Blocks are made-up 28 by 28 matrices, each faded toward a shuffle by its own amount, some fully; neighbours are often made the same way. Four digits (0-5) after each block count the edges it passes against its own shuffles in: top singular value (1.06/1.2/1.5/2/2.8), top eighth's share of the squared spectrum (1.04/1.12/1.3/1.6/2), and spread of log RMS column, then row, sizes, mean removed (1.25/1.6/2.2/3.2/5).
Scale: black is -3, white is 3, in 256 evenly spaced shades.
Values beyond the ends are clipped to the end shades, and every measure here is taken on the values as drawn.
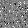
0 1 0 0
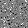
0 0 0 0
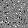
1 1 0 1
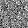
1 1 0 0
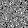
0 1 0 0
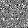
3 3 0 2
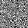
2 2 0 1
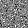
0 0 0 0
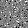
2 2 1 0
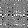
3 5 1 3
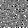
2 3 0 1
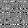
3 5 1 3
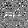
3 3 0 2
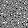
1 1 0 0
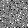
0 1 0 0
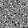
0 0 0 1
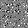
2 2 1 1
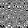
3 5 2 2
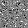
2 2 0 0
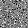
1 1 0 0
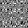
3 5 1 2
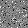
0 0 0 0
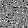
1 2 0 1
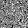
1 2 1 0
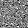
0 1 0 0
